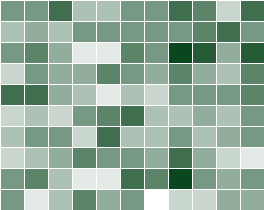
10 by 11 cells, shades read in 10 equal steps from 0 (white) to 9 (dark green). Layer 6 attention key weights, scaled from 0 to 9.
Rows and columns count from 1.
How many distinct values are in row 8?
7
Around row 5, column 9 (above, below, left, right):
4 4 5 5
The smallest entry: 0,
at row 10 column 7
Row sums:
55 53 57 49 48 43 45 43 52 36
